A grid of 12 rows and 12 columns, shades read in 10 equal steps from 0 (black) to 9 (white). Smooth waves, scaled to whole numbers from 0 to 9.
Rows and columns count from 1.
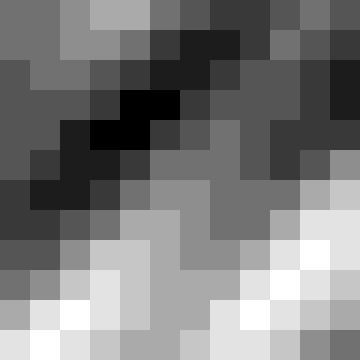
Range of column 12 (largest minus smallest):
7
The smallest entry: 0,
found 4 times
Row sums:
46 37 29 25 25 34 45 58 72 81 88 83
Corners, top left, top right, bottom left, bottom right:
4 3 8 4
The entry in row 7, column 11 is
6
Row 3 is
3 4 4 3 2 1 1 2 3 3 2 1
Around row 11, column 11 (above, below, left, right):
8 5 8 6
